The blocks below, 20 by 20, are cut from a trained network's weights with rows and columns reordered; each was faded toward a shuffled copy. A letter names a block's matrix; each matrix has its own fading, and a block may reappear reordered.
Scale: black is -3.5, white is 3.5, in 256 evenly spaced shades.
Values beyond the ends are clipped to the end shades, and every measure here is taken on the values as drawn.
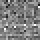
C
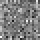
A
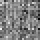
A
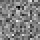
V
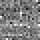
C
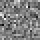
V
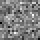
C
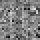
A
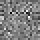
V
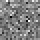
C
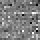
C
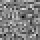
V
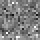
C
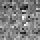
C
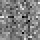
A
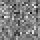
A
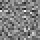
V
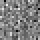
A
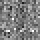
A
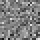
V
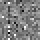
C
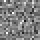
V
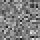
V
